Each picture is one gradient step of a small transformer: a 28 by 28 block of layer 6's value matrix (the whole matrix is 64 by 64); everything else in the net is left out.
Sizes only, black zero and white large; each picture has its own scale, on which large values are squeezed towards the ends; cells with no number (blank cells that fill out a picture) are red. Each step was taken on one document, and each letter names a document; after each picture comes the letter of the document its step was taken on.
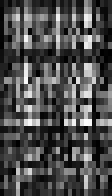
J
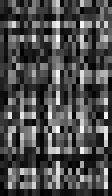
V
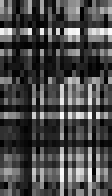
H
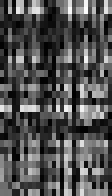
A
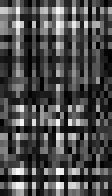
V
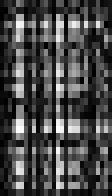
V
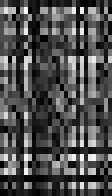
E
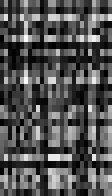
J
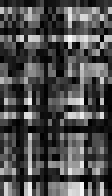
A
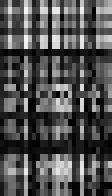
E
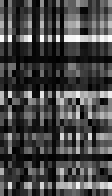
H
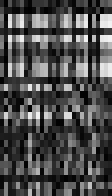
A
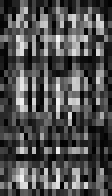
V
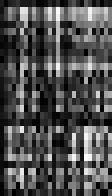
J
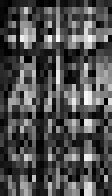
J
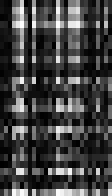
V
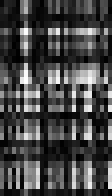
J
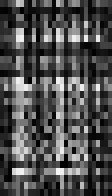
V
